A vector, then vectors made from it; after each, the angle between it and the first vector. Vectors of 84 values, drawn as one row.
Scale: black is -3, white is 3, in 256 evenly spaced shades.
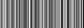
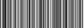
nearly opposite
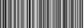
nearly opposite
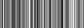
partly aligned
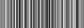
partly aligned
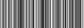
partly opposed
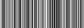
orthogonal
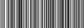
partly aligned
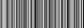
nearly parallel
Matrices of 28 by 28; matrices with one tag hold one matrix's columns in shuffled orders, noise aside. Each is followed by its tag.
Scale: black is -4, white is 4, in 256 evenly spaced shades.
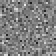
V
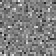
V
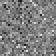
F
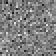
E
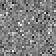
E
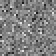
E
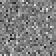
V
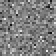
F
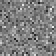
V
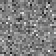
E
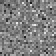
E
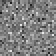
E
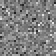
E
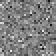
F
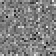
V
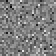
F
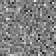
V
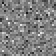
E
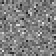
E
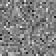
V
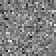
E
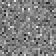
V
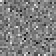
V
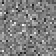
E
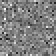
V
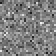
E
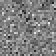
E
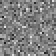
V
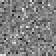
V
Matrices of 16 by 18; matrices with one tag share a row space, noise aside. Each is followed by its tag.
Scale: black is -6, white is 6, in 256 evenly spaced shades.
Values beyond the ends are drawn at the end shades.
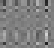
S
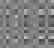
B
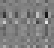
S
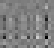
S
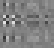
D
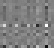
S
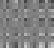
B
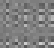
B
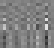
S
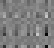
S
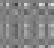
B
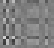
D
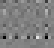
S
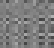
B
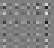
S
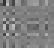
D
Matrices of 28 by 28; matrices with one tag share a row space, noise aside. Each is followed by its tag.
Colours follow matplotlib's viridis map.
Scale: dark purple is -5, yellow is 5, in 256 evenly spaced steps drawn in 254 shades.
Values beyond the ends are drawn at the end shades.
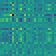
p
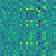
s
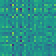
p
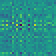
p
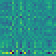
p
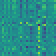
s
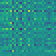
p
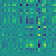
s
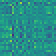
p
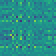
p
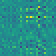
s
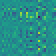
s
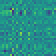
p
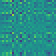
p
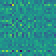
p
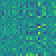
s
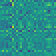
p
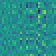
s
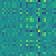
s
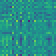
p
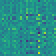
s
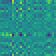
p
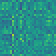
p
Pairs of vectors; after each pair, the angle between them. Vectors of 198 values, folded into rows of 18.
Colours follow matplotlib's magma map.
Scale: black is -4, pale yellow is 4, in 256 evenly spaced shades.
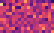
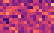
orthogonal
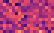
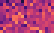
partly aligned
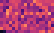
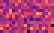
partly aligned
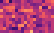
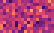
partly aligned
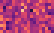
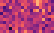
partly aligned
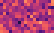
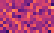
partly opposed
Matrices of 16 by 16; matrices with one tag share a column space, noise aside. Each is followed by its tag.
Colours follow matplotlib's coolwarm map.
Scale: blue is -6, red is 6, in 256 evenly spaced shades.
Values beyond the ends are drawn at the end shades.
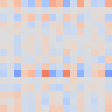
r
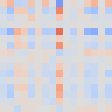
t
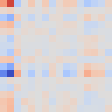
r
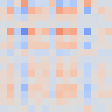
t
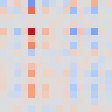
t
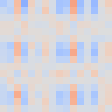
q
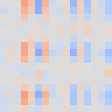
q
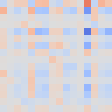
t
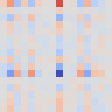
r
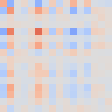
t
